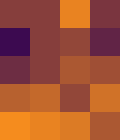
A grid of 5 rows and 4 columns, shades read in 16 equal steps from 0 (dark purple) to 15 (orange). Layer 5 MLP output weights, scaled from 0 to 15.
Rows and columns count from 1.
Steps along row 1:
same up down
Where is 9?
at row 3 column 3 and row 5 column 4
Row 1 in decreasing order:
14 6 6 5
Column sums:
35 43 50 37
